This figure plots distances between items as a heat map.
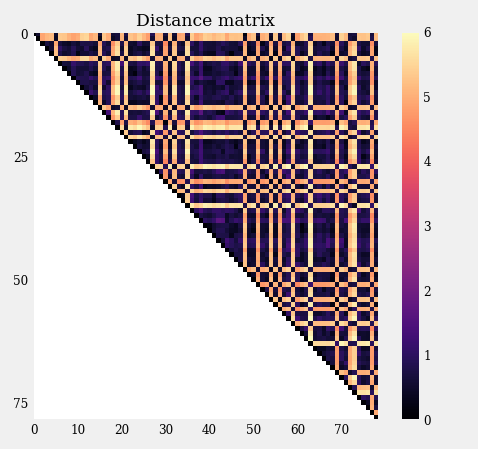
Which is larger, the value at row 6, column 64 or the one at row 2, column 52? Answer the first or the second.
the first
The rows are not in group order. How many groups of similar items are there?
2
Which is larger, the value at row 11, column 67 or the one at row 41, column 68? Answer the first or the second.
the first
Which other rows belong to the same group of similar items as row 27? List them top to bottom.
0, 1, 5, 15, 18, 19, 21, 30, 32, 35, 48, 51, 54, 56, 59, 63, 69, 72, 73, 77
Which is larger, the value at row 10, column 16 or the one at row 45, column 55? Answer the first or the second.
the first
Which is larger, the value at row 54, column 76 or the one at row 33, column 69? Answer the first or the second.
the first
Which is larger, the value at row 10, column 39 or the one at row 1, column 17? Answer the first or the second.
the second
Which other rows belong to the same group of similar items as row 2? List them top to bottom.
3, 4, 6, 7, 8, 9, 10, 11, 12, 13, 14, 16, 17, 20, 22, 23, 24, 25, 26, 28, 29, 31, 33, 34, 36, 37, 38, 39, 40, 41, 42, 43, 44, 45, 46, 47, 49, 50, 52, 53, 55, 57, 58, 60, 61, 62, 64, 65, 66, 67, 68, 70, 71, 74, 75, 76, 78
